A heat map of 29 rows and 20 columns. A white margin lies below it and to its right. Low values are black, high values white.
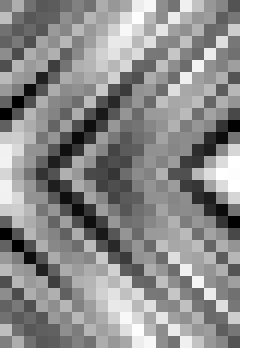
It is mirror symmetric from top to bottom. The values follow a bell shape. There is no overall slope.
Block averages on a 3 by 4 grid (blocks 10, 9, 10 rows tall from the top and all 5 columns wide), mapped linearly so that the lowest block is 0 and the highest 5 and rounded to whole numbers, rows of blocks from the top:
2 4 5 4
4 0 2 2
2 4 5 4
